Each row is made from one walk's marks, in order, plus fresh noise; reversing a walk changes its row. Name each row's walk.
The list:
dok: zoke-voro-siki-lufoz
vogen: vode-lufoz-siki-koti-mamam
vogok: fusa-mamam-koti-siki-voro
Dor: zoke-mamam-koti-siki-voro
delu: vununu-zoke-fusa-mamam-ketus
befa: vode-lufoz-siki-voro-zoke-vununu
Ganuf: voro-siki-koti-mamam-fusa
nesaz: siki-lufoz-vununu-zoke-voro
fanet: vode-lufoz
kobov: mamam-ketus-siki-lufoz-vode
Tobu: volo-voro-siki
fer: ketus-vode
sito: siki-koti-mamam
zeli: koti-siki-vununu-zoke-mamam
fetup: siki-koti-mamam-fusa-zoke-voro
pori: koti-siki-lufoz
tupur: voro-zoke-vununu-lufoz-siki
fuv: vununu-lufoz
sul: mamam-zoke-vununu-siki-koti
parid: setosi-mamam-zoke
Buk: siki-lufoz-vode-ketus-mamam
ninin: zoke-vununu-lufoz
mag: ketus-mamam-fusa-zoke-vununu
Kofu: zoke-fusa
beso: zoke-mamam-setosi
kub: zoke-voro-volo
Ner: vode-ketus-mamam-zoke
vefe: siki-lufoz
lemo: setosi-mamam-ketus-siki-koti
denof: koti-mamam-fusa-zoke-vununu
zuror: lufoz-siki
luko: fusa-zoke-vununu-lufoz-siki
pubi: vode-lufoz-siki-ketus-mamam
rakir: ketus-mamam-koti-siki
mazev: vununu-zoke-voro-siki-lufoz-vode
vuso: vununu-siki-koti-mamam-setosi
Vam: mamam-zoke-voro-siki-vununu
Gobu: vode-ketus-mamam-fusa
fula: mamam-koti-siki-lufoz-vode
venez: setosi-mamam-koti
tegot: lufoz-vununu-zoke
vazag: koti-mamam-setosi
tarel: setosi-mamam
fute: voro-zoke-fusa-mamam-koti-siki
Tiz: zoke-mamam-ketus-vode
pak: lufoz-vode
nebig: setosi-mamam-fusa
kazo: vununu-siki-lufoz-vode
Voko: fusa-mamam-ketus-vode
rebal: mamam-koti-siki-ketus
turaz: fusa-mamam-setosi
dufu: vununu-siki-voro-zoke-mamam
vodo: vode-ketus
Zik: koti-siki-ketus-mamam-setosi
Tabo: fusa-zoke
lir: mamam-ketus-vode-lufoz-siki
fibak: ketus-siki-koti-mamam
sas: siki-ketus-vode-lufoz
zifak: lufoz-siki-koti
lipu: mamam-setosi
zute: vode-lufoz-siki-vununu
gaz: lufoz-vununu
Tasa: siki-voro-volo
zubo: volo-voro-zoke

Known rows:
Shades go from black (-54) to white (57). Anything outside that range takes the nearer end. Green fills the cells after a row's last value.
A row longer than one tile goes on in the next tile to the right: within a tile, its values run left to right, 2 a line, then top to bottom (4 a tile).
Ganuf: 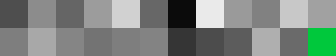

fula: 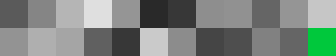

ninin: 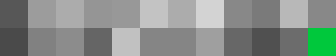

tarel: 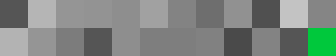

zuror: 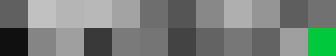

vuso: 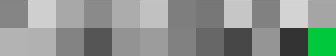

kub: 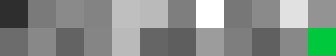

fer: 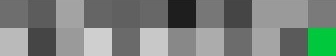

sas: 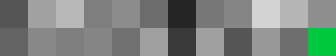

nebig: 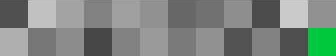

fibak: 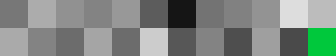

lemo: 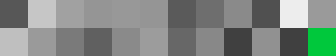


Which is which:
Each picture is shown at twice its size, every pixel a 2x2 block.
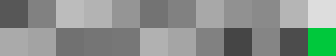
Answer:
sul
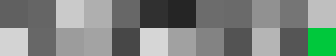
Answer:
lir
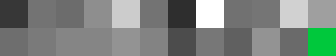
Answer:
fute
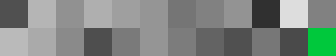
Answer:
venez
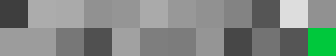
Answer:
parid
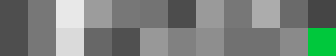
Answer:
zute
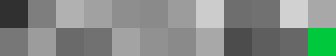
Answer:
beso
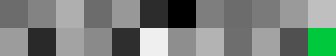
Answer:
Voko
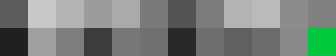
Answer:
vefe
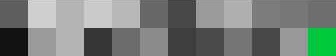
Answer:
zifak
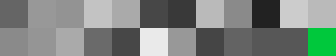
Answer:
denof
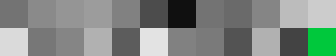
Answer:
rakir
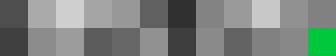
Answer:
Buk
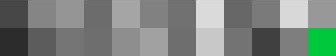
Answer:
Kofu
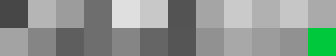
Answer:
Tobu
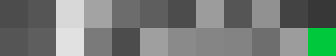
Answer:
fanet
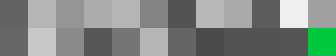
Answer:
zeli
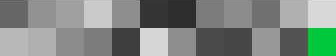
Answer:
rebal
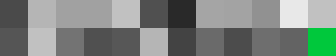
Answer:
fetup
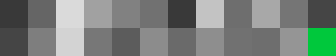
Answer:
befa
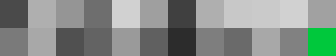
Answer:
Tasa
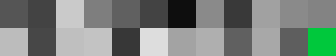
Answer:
Gobu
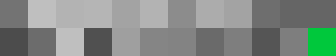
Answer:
tegot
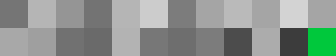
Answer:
dufu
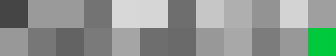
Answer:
zubo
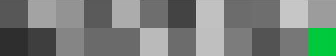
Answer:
Tabo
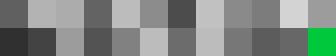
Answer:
luko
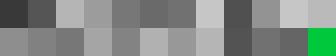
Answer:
Tiz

